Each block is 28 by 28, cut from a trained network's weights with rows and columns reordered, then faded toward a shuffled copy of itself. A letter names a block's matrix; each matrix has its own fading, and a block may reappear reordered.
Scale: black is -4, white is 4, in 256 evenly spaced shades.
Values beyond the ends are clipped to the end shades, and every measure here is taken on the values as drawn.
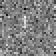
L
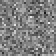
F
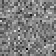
F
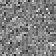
F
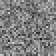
F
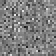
F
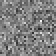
F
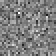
L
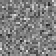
F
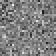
L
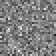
F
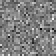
L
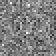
F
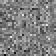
L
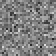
F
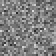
F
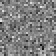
L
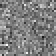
L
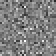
L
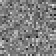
L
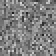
F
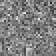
L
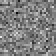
F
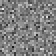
F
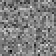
F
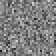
F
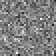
F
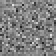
F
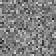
F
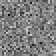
F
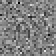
F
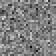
L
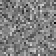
F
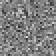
F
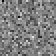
F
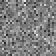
L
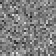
L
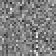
F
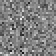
L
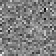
L
